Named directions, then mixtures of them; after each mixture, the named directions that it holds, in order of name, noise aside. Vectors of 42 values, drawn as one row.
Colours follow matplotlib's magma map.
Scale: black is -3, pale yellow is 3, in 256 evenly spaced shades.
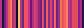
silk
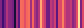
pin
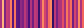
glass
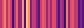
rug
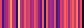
silk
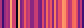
silk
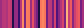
glass, pin, rug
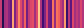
glass, rug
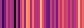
pin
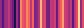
pin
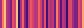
silk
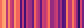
pin, rug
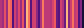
rug, silk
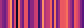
glass, silk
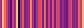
silk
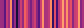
glass, pin, silk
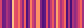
glass, pin, rug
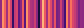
glass, rug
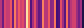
rug, silk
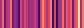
glass, pin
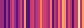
glass, pin, rug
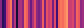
glass, pin, silk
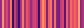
glass, pin, rug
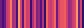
silk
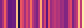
pin, silk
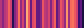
rug, silk
